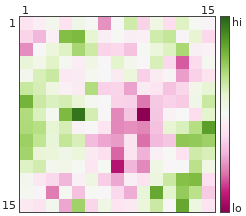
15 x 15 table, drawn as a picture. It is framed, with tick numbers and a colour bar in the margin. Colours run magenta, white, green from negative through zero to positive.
Ninth with the lowest average: centre. Odd rows or columns: none. Stripes: none. Histogram: bell-shaped. Ninth with the highest average: middle left. Slope: none.
